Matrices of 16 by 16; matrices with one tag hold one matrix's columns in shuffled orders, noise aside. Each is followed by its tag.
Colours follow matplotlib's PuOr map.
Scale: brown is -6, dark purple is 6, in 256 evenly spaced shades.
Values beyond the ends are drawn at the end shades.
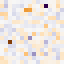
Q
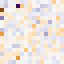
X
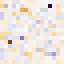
Q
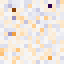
X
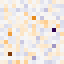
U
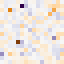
Q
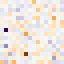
U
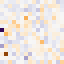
U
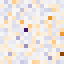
U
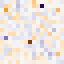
Q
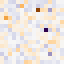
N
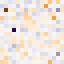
N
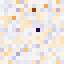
N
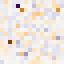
Q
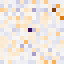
N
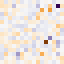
Q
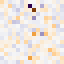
X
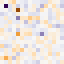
X
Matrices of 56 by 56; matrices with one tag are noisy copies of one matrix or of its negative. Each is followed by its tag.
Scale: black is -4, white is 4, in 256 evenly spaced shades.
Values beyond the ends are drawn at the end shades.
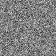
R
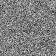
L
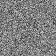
R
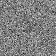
L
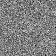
L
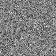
R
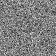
L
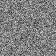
R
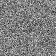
L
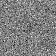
L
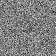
L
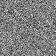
R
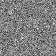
R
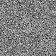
L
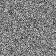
R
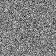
R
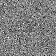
L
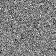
R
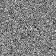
R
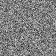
R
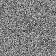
L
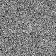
L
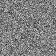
R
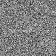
L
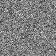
R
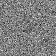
L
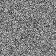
R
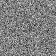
L
